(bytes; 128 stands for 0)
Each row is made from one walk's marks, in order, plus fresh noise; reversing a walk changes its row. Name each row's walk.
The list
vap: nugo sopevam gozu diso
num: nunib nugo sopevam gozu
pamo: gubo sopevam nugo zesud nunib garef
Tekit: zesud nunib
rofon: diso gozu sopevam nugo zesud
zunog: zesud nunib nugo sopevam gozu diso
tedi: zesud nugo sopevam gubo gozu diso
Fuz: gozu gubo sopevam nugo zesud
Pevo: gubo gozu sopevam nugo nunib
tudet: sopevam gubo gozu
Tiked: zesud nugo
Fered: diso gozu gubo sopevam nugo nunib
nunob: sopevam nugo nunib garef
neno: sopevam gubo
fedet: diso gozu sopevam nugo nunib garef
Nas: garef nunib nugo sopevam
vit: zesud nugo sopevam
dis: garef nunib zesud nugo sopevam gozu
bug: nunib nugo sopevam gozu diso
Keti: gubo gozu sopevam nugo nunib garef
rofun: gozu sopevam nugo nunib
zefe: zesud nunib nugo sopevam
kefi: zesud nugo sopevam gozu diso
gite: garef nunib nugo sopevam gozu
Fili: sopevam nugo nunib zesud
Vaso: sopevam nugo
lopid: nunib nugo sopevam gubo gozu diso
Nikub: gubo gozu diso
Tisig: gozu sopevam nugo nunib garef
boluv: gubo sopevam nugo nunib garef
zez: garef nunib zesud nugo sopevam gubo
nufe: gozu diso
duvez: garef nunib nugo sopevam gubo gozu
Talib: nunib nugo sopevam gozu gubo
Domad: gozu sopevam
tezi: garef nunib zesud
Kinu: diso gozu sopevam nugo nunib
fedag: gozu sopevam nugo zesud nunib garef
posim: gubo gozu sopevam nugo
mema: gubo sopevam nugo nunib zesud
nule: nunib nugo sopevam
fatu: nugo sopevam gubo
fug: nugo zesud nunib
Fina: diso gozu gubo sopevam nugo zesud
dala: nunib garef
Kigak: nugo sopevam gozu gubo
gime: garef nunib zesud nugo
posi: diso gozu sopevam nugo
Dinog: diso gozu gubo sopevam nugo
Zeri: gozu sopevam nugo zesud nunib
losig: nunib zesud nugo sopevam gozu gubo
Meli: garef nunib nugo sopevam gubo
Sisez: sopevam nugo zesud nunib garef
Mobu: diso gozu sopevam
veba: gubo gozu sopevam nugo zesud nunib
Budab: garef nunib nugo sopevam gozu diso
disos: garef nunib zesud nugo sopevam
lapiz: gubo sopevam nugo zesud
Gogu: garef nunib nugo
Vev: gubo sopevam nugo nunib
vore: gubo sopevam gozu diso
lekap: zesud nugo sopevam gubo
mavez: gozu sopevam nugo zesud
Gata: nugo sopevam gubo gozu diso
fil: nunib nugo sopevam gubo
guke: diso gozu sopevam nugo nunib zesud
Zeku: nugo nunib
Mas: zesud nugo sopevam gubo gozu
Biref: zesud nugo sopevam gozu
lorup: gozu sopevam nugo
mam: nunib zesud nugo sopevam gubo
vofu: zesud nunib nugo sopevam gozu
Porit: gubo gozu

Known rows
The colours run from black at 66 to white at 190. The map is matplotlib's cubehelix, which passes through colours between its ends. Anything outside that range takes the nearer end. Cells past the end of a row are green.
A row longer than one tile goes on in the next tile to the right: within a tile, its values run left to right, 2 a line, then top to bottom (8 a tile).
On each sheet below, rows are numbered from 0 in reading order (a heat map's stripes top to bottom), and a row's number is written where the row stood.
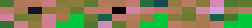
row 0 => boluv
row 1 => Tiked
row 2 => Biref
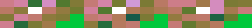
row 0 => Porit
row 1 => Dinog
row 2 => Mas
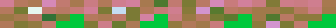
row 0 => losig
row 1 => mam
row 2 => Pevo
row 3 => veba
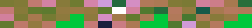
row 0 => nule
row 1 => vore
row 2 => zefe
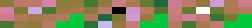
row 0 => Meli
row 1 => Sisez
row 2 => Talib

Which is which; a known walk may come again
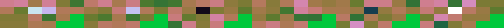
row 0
Fina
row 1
rofon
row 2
boluv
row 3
vofu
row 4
zefe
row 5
Porit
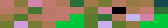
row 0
mema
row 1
Tekit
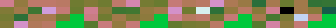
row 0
guke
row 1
nule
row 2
fil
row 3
dala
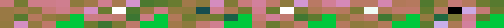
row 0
veba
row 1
fatu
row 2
gite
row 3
Talib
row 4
losig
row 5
fedag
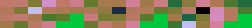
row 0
duvez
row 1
Keti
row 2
Sisez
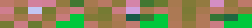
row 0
mam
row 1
Biref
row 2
num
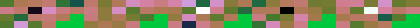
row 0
Tiked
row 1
Pevo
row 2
vore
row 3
nunob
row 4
Mas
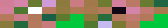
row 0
Dinog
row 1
Fili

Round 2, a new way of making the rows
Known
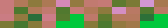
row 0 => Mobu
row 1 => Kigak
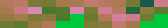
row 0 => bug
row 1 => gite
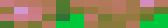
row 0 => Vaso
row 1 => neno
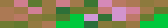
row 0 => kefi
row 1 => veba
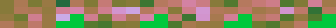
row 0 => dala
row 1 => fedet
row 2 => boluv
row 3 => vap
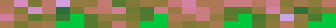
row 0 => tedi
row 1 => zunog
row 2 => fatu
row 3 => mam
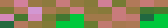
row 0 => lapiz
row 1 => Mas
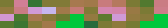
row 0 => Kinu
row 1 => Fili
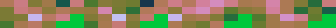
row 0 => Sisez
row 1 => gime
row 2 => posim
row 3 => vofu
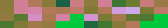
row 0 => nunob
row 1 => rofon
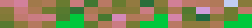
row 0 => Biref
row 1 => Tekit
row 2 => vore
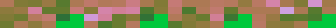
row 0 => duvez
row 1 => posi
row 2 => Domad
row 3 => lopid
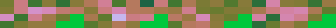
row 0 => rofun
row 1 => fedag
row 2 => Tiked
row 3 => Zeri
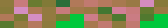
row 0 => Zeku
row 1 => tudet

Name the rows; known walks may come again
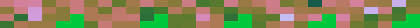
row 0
mema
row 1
Mas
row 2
losig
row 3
Sisez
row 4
Gata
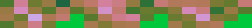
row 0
fug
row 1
num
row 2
Meli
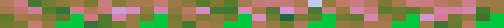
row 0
zunog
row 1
guke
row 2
Budab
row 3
vore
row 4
fil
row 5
posi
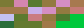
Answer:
Fina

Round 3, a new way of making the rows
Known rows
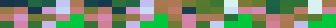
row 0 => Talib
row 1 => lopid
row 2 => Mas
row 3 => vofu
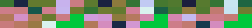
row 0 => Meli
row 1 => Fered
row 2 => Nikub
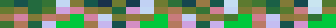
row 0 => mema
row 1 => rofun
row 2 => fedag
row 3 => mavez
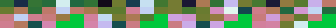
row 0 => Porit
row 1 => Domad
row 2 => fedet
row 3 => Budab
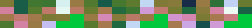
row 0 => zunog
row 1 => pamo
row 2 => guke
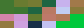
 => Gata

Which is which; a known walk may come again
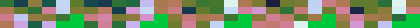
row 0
fedag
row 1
lopid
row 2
lekap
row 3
disos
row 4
Biref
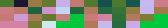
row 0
Budab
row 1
Vaso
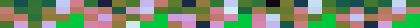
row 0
Fili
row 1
gite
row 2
Fered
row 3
Domad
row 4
Pevo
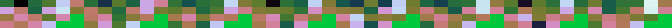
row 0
dala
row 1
nunob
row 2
mema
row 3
neno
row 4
rofun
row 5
losig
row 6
vore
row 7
vofu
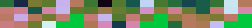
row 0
duvez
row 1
tudet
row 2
mam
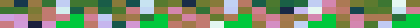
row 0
Dinog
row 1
mavez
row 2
zez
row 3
Zeku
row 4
Mas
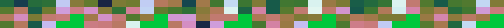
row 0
Vev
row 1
dis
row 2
Fina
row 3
zunog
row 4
zefe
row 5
pamo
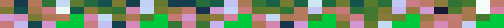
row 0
rofon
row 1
lorup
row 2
Talib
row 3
Fuz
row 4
Sisez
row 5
Tiked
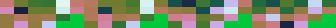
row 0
vit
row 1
tedi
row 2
bug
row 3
posim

